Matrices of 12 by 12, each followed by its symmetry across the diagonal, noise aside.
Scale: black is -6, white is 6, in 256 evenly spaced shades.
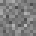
symmetric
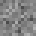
symmetric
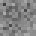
symmetric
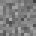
neither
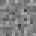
neither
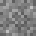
symmetric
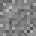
symmetric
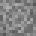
symmetric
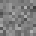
neither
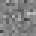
neither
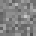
neither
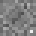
symmetric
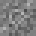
symmetric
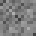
symmetric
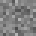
neither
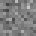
neither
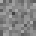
symmetric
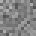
symmetric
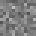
neither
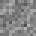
symmetric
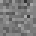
neither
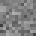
neither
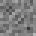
symmetric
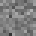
neither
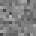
neither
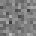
neither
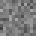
neither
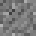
symmetric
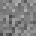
neither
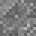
symmetric
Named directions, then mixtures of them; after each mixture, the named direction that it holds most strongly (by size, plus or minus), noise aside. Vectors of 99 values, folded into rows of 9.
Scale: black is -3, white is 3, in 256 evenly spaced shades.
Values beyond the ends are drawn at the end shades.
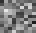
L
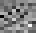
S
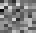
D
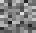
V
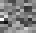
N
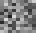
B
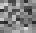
N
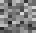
V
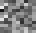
N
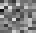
D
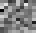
D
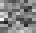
N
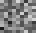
V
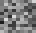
B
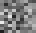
B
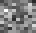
B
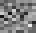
S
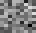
V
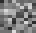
L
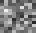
L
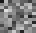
L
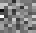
D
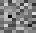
L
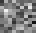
L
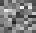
L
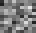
L
